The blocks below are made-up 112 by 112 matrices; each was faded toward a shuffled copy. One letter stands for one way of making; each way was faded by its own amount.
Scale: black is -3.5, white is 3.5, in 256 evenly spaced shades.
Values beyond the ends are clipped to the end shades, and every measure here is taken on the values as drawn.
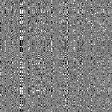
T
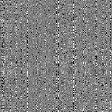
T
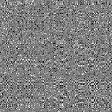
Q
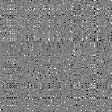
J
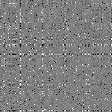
J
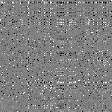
J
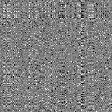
Q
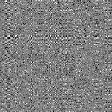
Q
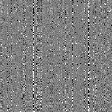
T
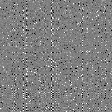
J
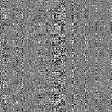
T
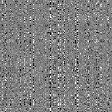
T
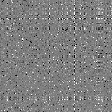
J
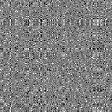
Q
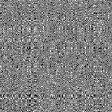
Q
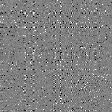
J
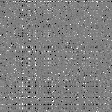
J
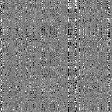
T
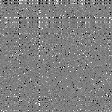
J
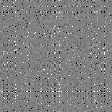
J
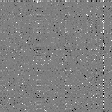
J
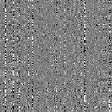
T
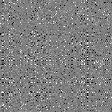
J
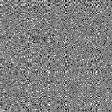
Q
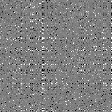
J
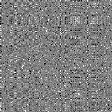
Q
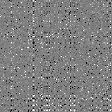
J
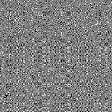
Q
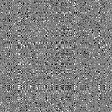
Q
